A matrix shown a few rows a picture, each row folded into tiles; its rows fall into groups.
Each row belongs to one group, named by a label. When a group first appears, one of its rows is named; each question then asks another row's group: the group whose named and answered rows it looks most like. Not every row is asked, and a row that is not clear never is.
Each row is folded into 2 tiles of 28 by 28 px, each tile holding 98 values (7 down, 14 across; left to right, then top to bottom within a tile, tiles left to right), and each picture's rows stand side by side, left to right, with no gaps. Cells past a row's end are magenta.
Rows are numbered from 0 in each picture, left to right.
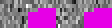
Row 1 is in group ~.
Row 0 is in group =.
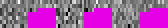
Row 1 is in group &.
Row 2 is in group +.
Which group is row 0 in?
&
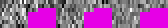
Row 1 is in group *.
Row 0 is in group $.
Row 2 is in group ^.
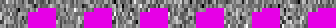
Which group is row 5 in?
~
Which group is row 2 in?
=
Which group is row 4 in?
~
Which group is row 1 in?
^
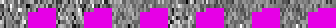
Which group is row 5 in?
*
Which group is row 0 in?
^
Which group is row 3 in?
~
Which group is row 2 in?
+
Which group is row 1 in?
$
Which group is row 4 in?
*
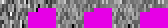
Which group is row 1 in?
+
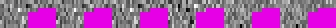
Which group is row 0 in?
^
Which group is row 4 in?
+
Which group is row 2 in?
^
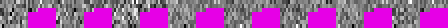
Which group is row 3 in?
+
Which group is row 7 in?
&
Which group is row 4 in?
*
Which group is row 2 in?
$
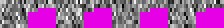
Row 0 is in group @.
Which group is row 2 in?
=
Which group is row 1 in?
$
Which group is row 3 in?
$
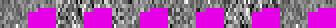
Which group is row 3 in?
&
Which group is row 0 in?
*
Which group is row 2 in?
~
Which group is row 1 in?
@
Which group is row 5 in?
*
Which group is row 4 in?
$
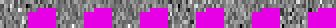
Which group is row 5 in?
&
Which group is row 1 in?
*
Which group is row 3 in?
=
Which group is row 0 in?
^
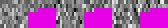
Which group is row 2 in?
@
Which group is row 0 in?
~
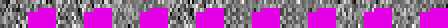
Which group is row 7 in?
~
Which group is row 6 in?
~
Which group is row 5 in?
&
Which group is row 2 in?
+
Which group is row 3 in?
@
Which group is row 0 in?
*
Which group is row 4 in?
&
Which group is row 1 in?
@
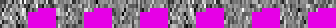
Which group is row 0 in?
$
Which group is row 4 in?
^
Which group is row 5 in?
=
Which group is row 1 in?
~
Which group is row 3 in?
$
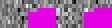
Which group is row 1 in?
~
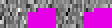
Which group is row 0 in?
^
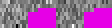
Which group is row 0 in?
+
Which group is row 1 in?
*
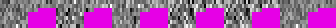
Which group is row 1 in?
&
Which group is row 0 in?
*
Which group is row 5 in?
*
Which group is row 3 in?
@
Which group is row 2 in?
=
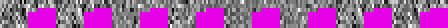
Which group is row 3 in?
~
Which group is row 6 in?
$
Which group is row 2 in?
=
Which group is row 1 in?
$
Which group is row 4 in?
&
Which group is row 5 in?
^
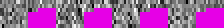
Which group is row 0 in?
&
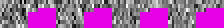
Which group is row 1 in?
$
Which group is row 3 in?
^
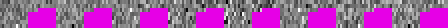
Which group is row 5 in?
^
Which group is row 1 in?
+
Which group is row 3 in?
=
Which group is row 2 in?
^
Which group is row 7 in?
+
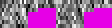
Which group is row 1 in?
@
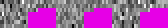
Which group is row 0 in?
=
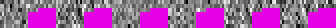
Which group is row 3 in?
~
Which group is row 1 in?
@
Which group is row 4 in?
@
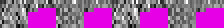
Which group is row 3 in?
&
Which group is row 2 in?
$
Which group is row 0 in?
$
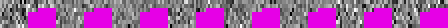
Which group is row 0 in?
@
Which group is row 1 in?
^
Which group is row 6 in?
^
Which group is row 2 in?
+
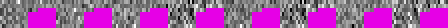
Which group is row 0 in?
&
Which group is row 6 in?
+
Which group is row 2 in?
~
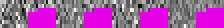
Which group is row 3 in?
*
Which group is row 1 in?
^
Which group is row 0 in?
@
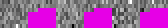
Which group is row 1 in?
+
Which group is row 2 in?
&
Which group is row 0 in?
*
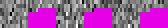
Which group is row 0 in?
&
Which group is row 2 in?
*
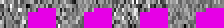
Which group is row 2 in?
$
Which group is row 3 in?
+
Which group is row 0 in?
^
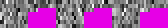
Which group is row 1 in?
$
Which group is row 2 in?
~
